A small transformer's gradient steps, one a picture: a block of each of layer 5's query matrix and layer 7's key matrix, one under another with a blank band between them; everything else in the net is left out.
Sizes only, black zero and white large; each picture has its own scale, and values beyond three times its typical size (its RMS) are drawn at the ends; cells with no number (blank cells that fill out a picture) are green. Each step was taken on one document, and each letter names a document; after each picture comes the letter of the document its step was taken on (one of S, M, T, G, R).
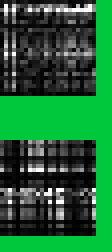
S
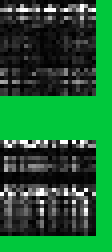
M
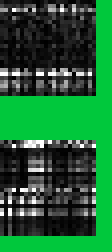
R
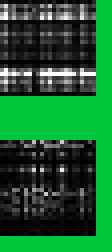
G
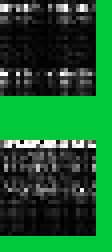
M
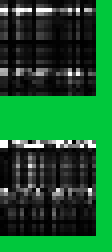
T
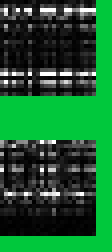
G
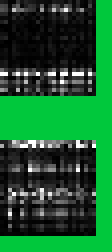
R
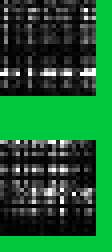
G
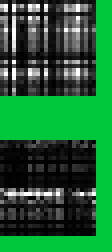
S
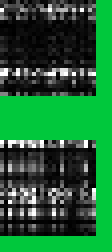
R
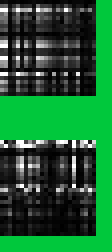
T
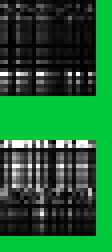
T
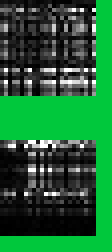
G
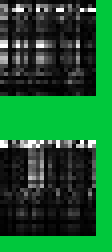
T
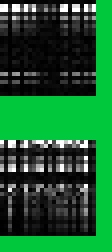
M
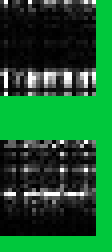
G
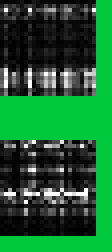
G
